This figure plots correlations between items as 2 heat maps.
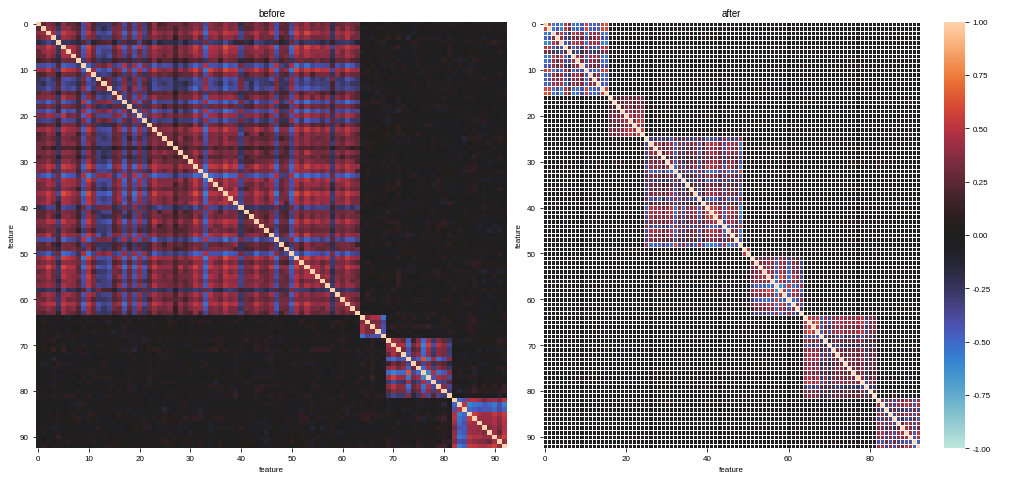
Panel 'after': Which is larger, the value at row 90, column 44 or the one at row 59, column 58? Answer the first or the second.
the second
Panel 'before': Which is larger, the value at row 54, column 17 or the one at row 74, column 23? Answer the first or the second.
the second
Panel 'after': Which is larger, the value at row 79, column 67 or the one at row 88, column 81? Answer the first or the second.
the second
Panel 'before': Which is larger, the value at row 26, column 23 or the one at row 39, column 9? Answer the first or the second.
the first
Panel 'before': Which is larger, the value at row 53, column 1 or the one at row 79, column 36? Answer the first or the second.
the first
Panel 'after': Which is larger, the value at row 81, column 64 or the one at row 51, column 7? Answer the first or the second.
the first
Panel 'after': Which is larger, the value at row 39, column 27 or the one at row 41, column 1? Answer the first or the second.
the first
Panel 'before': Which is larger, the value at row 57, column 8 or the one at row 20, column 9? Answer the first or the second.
the first
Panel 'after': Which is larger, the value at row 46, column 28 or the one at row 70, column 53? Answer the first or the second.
the first
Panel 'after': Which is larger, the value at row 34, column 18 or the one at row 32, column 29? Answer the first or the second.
the first
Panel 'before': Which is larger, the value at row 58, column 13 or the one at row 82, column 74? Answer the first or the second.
the first
